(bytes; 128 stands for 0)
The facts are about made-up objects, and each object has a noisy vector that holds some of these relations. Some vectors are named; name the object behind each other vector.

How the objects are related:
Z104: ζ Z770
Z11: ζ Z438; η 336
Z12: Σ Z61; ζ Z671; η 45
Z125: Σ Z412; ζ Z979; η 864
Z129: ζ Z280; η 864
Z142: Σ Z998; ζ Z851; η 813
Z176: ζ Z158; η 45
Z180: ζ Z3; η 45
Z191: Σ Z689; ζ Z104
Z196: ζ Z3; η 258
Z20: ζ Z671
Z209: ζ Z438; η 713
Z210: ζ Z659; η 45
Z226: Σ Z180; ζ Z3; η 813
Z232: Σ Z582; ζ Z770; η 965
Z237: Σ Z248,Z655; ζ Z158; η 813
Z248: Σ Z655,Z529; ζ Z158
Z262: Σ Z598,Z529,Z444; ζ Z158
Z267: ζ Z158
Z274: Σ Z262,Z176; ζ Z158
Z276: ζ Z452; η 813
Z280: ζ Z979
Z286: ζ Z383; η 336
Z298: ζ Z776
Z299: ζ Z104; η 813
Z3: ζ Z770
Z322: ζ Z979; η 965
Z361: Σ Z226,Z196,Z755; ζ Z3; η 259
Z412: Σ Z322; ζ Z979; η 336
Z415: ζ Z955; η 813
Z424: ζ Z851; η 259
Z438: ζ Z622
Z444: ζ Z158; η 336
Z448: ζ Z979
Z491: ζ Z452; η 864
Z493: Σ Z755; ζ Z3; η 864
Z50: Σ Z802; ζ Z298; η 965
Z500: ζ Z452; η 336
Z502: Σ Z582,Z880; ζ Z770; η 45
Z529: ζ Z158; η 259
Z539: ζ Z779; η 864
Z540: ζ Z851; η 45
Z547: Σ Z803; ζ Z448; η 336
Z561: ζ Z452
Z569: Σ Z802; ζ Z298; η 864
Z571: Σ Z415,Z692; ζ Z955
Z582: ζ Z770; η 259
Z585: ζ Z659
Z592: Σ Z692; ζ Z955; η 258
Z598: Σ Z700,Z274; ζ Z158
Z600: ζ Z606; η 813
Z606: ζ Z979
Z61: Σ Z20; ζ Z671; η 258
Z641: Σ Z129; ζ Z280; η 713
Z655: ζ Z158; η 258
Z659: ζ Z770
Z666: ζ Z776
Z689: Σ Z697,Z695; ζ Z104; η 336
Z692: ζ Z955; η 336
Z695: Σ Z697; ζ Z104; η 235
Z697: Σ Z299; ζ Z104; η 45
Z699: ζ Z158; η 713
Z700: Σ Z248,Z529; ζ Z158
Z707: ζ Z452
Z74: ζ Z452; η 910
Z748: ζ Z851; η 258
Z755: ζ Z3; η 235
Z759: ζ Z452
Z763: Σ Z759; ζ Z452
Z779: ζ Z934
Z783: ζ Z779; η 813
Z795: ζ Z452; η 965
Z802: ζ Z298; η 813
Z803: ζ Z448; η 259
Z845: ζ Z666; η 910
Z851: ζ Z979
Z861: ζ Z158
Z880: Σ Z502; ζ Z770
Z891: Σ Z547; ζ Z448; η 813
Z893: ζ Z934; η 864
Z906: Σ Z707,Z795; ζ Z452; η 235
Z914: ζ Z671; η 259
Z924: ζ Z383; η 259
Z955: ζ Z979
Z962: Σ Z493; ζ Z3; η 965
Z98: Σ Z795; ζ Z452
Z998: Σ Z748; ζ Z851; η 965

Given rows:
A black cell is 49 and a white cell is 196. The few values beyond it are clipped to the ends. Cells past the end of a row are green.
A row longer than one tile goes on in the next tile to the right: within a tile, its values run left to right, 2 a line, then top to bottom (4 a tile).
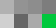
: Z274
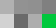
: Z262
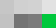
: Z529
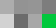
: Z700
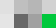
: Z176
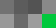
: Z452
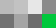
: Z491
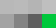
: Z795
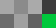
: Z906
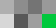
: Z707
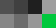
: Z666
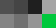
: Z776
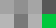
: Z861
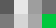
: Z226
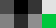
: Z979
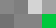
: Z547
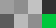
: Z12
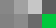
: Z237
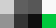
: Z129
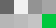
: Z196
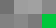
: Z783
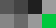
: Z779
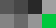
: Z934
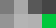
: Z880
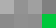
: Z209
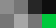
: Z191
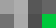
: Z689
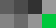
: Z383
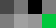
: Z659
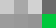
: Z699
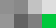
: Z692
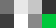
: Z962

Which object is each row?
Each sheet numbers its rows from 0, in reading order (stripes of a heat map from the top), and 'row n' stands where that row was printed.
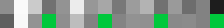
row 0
Z493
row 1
Z582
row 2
Z61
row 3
Z98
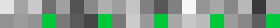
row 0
Z74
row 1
Z412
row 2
Z502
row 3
Z755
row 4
Z299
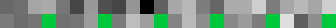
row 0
Z600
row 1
Z571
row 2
Z3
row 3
Z210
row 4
Z500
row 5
Z655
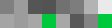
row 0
Z585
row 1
Z415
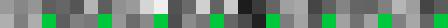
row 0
Z561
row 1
Z592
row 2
Z803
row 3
Z891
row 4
Z641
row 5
Z695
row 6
Z158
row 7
Z697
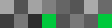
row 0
Z125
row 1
Z142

